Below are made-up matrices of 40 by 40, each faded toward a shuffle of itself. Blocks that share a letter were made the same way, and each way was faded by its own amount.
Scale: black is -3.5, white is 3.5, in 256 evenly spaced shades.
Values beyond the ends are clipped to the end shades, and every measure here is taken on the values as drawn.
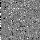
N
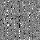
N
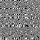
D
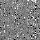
N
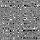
D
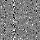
N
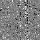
N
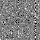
N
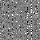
N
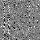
N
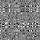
D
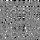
D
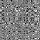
D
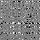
D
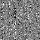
N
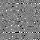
D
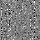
N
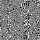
N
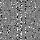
N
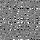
D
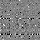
D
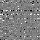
D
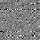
D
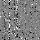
N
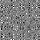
D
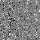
N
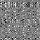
D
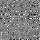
D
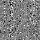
N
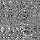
D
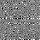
D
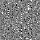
N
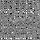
D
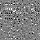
D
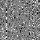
N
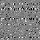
D
